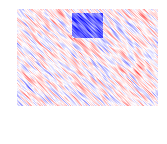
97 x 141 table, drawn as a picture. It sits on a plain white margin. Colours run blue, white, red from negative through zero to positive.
The top middle is the ninth with the lowest average. The values are skewed, with a long tail toward low values. An odd patch, lower than its surroundings, sits in the top middle.
